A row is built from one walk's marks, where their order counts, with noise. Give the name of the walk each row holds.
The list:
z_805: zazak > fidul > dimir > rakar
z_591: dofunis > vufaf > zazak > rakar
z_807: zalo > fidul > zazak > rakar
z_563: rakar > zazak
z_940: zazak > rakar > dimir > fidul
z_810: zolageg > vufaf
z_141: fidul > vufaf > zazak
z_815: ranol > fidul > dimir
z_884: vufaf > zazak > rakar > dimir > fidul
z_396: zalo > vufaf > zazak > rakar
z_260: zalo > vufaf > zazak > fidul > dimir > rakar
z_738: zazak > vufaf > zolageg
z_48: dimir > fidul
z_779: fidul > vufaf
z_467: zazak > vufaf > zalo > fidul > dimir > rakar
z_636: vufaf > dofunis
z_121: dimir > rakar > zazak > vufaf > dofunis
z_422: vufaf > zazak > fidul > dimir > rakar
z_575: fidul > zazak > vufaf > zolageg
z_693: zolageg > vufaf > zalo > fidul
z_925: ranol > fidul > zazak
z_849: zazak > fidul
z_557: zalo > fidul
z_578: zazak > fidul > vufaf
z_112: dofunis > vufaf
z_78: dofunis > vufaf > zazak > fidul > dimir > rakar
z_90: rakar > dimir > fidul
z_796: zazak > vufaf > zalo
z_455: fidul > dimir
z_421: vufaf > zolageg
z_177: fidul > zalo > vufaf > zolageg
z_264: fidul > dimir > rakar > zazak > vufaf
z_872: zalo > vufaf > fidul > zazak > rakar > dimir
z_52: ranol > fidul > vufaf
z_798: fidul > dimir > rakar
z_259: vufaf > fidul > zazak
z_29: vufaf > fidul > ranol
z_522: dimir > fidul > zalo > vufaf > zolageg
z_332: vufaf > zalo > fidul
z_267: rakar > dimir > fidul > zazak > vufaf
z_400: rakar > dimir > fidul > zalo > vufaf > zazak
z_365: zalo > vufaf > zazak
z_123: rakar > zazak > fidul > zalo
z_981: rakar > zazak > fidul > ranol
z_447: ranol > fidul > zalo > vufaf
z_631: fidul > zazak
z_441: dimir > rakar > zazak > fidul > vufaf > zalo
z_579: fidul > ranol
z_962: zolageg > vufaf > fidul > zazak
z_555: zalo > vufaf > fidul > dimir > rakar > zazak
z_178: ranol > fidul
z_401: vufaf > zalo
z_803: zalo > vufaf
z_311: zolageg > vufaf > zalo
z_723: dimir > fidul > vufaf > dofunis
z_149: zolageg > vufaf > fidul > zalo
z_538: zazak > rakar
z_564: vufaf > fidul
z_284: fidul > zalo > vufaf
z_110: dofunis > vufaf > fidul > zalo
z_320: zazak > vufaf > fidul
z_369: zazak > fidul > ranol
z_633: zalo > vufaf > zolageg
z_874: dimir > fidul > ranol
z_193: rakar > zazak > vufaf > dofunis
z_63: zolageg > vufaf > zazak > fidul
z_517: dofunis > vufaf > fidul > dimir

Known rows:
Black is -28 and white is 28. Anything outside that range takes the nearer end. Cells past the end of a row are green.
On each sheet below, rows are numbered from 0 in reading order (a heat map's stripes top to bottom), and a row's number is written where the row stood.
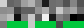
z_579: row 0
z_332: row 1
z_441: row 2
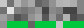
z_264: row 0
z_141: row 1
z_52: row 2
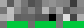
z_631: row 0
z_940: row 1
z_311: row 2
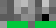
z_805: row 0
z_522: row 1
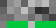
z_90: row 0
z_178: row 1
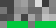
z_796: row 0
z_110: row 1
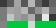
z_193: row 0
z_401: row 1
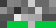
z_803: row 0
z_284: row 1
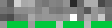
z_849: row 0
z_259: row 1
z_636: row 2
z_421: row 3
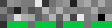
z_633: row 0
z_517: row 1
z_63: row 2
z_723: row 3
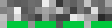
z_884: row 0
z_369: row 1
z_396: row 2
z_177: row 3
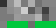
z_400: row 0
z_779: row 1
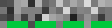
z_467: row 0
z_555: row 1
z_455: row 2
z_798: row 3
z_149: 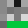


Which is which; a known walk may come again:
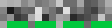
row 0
z_815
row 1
z_575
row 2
z_177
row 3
z_738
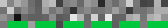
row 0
z_455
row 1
z_805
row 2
z_803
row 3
z_810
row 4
z_557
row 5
z_563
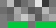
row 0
z_112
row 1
z_517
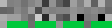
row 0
z_564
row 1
z_693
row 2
z_538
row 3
z_48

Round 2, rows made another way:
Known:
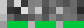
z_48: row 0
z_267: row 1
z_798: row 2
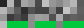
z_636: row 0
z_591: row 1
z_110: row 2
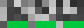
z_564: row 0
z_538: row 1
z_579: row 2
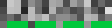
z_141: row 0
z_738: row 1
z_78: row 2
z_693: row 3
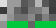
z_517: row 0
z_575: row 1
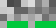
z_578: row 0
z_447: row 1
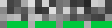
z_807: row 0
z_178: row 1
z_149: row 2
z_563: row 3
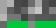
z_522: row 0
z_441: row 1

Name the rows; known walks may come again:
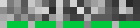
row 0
z_447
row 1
z_284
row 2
z_48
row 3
z_110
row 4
z_579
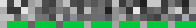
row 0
z_178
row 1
z_522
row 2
z_177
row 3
z_798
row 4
z_63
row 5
z_563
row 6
z_369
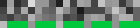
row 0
z_981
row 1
z_517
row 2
z_636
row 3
z_591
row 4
z_805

